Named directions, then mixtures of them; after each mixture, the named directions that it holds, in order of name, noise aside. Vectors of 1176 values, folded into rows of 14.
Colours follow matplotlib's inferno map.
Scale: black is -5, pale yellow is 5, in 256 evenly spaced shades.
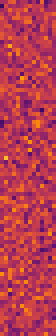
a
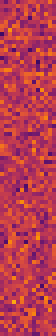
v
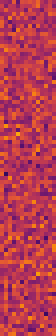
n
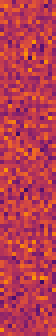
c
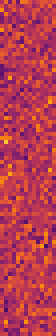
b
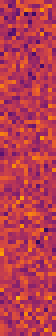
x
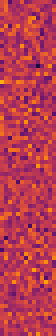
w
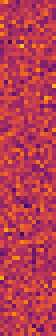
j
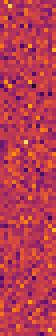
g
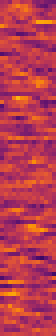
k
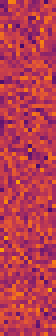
a, c, w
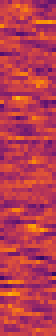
k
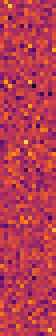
g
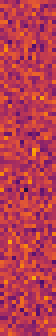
c, n, v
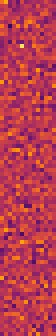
j, w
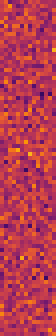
g, w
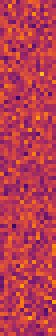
g, n, v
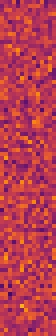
a, n, w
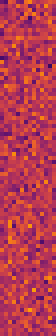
v, w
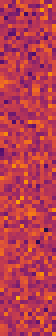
x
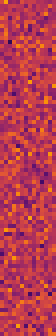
g, j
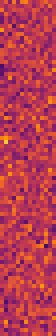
b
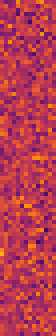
j, x
